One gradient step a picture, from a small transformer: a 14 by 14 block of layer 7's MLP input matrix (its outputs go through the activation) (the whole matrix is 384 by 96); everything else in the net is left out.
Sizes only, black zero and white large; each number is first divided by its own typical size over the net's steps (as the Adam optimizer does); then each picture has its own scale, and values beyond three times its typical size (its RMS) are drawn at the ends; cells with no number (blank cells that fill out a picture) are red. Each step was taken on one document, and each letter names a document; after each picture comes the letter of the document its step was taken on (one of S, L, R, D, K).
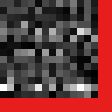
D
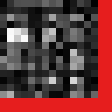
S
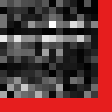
D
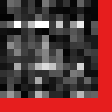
S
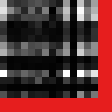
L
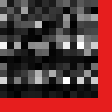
L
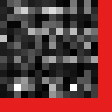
D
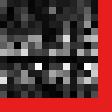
L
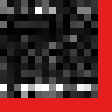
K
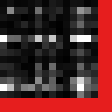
K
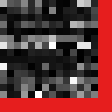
K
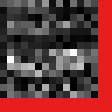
S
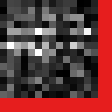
S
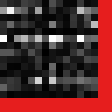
K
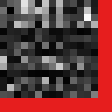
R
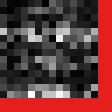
D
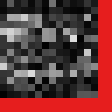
S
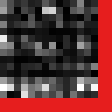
K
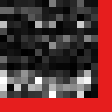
K
